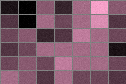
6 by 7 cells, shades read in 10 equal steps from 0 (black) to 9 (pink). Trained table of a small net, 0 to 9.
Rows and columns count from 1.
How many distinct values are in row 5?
4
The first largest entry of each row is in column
6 6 5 3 4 1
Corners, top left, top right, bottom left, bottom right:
1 5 6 3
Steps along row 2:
down up down up up down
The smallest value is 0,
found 2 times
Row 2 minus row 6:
-3 -5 3 -2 2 4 0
